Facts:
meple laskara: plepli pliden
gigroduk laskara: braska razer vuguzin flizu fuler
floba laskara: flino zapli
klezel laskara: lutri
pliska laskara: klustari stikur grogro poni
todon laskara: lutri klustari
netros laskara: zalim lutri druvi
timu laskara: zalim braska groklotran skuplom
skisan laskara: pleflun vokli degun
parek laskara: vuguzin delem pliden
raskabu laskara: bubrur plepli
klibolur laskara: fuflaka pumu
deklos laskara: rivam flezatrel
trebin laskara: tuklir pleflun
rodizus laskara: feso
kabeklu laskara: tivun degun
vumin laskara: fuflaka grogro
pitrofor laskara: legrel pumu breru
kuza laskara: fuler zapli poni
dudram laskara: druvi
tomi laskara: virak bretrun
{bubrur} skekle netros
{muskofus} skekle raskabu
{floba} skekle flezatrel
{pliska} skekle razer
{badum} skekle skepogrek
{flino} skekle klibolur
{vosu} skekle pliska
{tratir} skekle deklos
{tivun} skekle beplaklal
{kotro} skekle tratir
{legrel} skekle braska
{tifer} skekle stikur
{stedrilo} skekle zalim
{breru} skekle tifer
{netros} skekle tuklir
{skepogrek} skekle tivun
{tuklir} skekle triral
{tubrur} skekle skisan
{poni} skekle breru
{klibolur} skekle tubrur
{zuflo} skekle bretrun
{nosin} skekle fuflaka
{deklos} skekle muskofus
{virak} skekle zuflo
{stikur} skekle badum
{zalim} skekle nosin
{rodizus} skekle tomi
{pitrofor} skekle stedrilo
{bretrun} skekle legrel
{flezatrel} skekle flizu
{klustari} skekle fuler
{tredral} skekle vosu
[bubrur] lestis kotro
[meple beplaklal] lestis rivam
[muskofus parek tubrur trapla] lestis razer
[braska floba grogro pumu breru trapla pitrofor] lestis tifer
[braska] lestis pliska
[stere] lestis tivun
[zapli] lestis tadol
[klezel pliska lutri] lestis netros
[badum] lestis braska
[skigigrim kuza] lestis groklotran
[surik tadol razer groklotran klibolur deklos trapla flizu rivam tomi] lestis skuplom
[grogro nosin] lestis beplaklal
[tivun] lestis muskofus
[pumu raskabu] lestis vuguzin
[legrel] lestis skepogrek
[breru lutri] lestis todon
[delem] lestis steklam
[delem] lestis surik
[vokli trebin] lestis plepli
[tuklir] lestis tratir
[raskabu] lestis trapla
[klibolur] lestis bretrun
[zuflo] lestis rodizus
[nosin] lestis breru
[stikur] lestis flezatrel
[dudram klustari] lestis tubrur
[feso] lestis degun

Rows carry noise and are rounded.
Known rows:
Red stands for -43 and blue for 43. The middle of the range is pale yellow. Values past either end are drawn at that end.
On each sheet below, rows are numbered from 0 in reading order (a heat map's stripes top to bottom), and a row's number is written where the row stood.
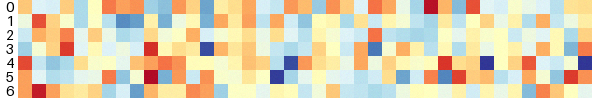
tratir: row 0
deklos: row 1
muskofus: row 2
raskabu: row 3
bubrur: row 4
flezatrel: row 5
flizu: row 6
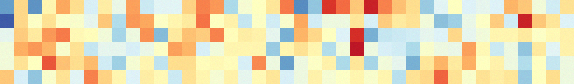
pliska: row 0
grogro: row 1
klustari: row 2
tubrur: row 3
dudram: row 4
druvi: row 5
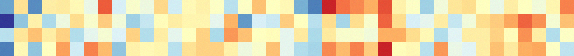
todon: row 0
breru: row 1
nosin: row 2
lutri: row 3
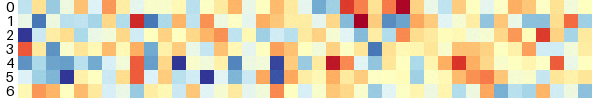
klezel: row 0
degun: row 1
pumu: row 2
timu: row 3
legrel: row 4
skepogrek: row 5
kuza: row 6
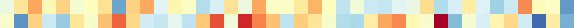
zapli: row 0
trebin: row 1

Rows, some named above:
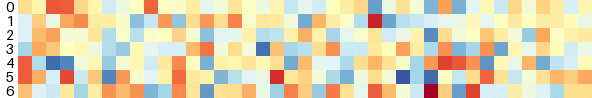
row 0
meple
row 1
klustari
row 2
beplaklal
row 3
klibolur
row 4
kotro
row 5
skuplom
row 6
tratir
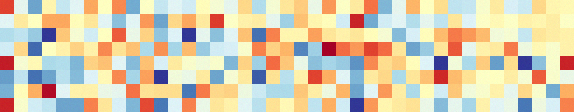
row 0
virak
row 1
klustari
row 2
skepogrek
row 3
netros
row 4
rodizus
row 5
legrel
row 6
raskabu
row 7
zuflo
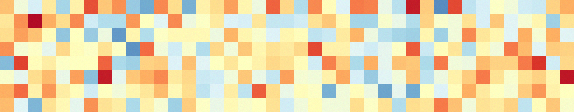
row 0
tratir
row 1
parek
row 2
rivam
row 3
fuler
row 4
braska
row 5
vuguzin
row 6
groklotran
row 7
druvi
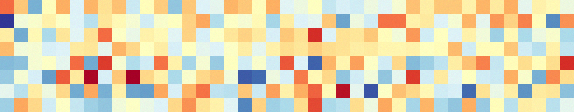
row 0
zalim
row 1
pitrofor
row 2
flino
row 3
triral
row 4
tifer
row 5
stikur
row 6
feso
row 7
klibolur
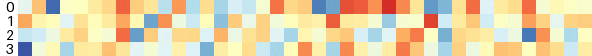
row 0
netros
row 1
fuler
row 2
floba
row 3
badum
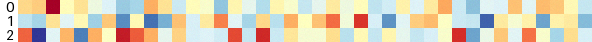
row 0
delem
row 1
feso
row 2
plepli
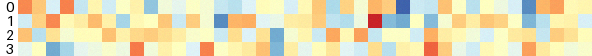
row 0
bretrun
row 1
tivun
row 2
pliden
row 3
fuflaka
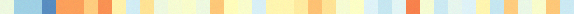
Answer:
poni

